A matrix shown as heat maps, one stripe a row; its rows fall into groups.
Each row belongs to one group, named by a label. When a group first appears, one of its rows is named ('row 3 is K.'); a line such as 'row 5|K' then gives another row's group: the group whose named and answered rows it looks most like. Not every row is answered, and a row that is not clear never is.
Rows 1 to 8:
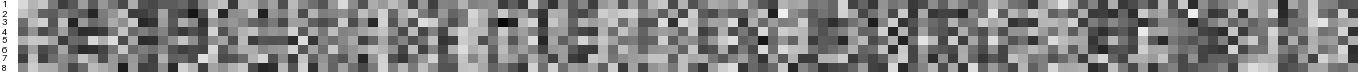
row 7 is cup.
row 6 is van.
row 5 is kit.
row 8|kit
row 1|kit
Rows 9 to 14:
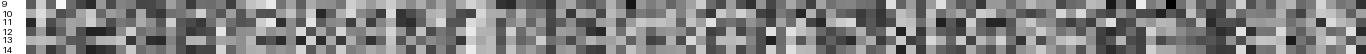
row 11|cup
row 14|van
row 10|kit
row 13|kit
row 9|van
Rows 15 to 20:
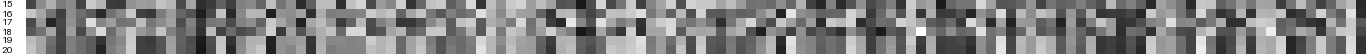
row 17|cup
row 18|cup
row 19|van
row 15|cup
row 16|van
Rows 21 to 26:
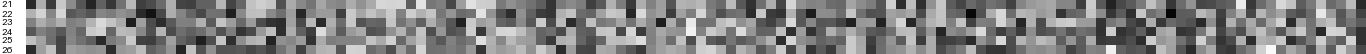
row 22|van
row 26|cup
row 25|van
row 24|cup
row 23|kit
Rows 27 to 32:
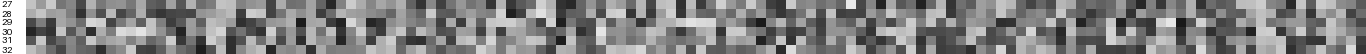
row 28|kit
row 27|kit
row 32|van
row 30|cup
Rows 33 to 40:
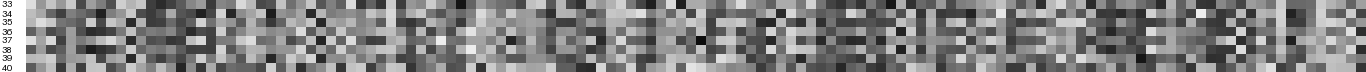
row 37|kit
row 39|kit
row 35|kit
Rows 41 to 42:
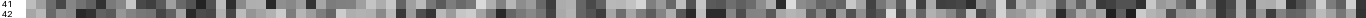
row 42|van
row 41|van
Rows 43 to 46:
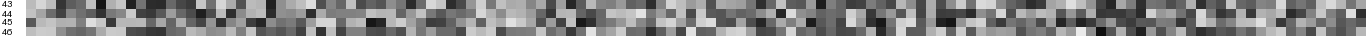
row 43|kit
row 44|van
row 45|cup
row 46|kit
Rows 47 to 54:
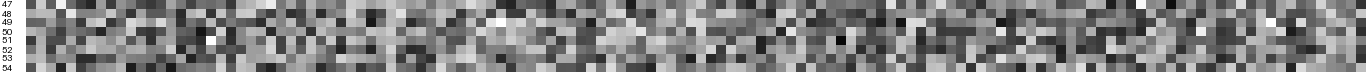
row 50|van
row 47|van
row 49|cup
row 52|cup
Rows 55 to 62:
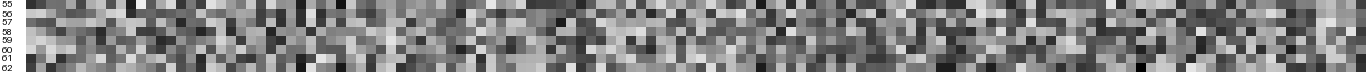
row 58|van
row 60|kit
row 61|cup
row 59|kit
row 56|kit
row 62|cup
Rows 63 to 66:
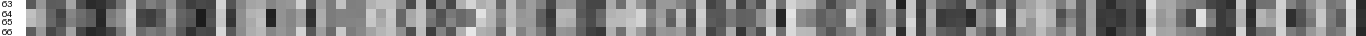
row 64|van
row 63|van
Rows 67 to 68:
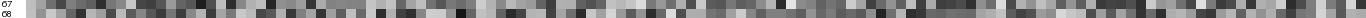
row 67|van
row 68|kit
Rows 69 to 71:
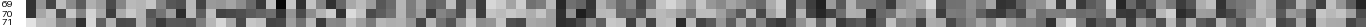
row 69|cup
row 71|kit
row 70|cup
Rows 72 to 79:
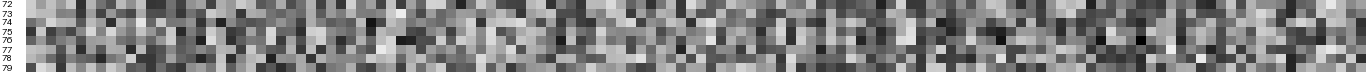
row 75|cup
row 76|cup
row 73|kit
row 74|cup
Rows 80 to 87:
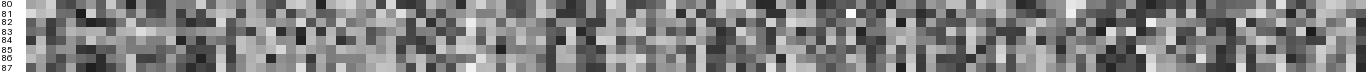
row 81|kit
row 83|cup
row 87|van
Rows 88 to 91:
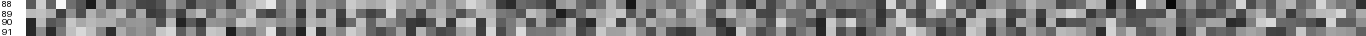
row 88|van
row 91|cup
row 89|kit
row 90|cup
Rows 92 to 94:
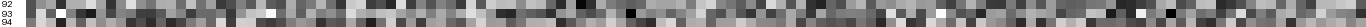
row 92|cup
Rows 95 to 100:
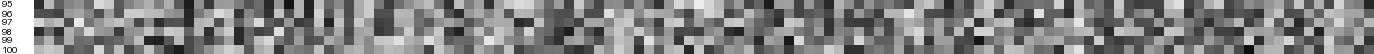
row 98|cup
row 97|kit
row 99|van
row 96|cup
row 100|kit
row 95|cup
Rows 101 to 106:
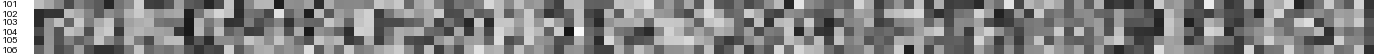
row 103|cup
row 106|van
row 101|van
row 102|cup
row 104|cup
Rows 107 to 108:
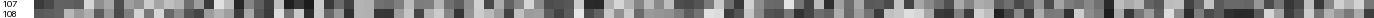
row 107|cup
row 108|cup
